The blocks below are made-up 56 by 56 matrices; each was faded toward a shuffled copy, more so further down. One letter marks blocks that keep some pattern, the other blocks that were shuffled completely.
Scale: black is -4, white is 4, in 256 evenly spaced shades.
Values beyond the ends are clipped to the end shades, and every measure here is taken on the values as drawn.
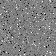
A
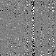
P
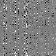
P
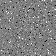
A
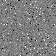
A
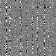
P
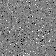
A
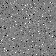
A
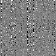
P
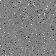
A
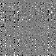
P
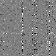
P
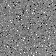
A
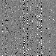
P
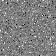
A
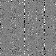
P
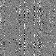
P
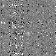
P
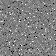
A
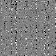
P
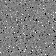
A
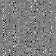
P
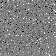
A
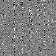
P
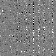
P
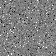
A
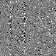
P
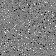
A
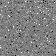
A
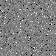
A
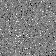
A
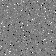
A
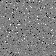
A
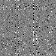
P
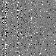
P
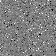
A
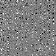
P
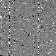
P
